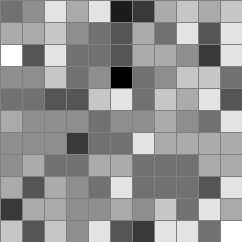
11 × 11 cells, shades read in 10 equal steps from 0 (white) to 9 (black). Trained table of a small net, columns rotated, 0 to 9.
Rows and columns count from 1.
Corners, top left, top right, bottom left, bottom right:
5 2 2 0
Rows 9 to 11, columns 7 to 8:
5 5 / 4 2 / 7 1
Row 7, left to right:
4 4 4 7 5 5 1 3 3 3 3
